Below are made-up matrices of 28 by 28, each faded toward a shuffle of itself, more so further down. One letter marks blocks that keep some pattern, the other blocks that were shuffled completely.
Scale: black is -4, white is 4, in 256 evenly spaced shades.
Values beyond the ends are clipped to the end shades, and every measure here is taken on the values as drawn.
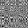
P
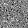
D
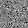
D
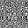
P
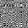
P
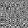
P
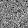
D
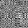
P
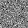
D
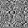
P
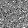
D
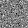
D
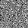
D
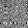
P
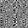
P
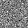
D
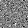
D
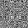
P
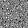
D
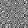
P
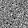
D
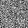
D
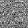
P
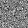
D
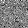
D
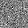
D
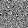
D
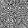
P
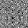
P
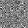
P
